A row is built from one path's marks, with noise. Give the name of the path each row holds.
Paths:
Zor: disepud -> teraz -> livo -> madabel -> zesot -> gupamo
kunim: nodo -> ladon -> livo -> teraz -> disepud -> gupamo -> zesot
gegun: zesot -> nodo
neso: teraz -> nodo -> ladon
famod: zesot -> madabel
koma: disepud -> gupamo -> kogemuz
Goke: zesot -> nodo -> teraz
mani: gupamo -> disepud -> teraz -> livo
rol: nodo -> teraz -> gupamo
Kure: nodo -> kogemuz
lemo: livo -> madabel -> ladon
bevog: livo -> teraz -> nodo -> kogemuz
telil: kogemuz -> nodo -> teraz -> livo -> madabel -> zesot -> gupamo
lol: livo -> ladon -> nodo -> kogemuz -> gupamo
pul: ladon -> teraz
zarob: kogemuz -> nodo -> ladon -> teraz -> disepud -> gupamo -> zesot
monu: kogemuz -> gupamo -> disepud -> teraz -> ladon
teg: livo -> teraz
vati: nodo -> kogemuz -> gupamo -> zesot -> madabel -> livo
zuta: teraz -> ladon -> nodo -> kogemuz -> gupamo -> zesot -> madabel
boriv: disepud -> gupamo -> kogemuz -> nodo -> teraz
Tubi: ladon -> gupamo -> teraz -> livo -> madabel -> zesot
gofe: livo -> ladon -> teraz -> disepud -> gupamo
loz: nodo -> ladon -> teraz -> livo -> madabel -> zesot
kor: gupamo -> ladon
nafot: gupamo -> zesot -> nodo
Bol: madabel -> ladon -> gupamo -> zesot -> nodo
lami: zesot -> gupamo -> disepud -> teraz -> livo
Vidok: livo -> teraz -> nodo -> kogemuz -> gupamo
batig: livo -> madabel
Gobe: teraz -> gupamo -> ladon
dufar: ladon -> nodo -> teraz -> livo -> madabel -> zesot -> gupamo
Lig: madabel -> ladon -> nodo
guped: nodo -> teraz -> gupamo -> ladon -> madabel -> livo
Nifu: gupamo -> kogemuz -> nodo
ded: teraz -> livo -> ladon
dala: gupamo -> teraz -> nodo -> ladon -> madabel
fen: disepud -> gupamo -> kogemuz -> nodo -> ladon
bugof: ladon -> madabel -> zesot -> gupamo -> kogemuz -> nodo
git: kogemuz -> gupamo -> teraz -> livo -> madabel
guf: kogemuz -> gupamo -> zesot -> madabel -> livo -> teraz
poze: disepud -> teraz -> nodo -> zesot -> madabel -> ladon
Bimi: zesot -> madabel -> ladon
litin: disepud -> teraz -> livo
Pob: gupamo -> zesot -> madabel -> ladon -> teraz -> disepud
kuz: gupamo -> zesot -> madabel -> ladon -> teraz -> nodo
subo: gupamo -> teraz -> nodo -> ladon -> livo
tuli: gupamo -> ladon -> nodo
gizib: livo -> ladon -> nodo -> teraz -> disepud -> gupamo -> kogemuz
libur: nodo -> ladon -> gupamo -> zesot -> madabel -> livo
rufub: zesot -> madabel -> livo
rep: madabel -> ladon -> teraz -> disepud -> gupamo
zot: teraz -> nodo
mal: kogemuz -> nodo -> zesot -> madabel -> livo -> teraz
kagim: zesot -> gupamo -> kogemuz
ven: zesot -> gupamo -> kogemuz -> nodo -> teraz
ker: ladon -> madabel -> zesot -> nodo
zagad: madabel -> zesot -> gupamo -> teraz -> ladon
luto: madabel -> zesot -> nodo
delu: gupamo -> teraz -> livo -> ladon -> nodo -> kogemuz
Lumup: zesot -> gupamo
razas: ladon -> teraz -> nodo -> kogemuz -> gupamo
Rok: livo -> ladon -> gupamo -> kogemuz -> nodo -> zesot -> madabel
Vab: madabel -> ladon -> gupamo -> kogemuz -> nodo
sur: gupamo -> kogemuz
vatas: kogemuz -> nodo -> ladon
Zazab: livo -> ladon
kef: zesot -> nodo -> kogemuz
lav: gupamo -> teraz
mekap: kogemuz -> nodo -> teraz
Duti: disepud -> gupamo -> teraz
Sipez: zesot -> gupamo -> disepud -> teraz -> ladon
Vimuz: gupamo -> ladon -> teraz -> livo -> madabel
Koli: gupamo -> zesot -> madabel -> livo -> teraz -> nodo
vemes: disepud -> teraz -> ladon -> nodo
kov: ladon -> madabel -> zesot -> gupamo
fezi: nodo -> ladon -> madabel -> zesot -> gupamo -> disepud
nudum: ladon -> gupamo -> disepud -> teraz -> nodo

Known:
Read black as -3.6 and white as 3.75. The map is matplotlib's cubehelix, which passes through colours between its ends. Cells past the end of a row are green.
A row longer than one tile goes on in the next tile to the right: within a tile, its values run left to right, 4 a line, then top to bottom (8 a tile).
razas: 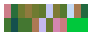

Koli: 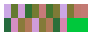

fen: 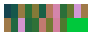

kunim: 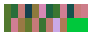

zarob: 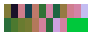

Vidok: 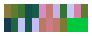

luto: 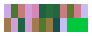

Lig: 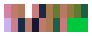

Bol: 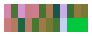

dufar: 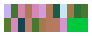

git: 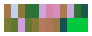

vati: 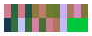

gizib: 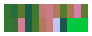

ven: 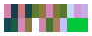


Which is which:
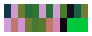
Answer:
gofe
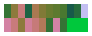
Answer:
Sipez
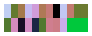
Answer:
loz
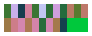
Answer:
teg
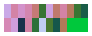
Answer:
dala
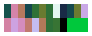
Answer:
Duti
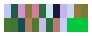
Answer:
zuta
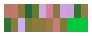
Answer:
guf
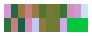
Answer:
Goke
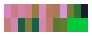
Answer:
guped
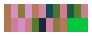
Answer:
rufub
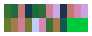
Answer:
boriv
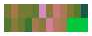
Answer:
subo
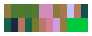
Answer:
delu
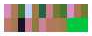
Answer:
neso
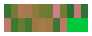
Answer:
tuli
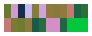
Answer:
ded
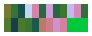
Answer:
vatas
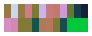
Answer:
Vimuz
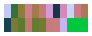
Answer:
mal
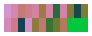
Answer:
zagad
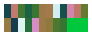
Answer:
sur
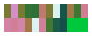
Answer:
lav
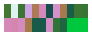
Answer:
batig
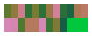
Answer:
nudum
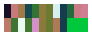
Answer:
koma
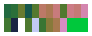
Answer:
kagim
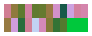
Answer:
zot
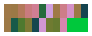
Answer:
Vab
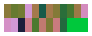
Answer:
vemes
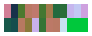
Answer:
kef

